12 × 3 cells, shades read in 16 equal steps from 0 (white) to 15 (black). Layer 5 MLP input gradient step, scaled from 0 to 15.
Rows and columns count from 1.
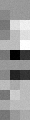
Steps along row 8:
up down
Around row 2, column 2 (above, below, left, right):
6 2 7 6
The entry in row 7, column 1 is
6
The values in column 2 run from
2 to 15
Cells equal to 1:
1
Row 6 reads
8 15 12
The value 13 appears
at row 8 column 2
